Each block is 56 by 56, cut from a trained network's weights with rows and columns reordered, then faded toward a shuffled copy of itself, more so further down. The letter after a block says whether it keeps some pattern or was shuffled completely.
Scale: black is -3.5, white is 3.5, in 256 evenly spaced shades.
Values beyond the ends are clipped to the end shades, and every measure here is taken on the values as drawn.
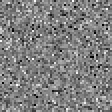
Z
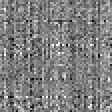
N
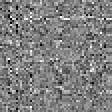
N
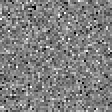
Z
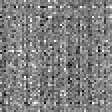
N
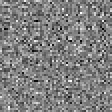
N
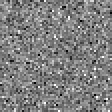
Z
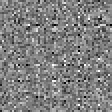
N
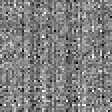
N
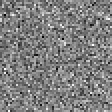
Z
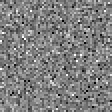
Z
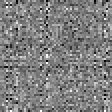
N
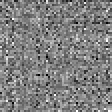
N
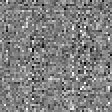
N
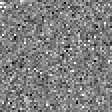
Z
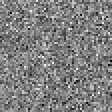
Z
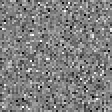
Z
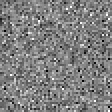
Z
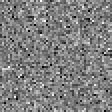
Z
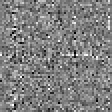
N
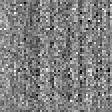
N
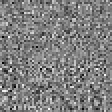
N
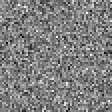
Z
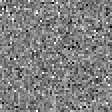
Z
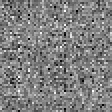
N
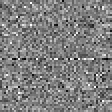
N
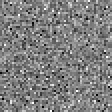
Z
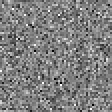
Z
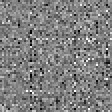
N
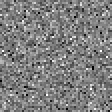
Z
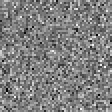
Z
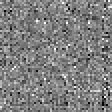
N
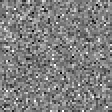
Z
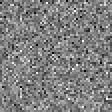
Z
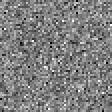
Z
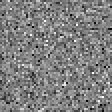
Z
